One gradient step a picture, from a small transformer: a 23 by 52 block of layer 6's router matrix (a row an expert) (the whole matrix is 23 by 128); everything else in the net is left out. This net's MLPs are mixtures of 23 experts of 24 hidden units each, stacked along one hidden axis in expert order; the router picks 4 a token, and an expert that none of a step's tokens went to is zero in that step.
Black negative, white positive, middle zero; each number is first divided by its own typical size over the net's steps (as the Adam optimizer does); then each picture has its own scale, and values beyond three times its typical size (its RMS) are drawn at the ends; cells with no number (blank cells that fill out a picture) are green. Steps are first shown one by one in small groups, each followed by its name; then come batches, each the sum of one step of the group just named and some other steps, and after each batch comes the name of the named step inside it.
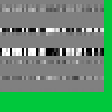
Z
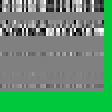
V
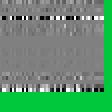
V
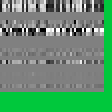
V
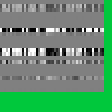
Z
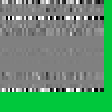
V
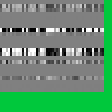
Z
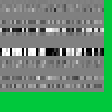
Z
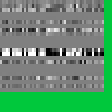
Z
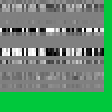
Z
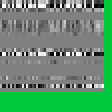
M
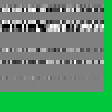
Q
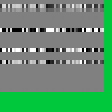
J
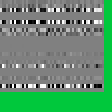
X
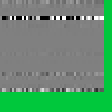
M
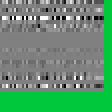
Q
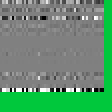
M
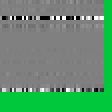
Q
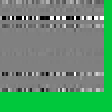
M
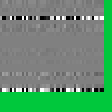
J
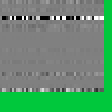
Q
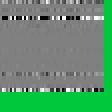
X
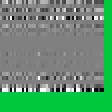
M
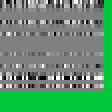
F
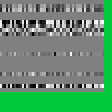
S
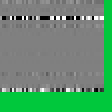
S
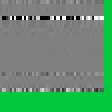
S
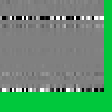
F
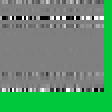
F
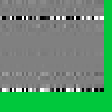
F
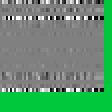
F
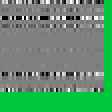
F
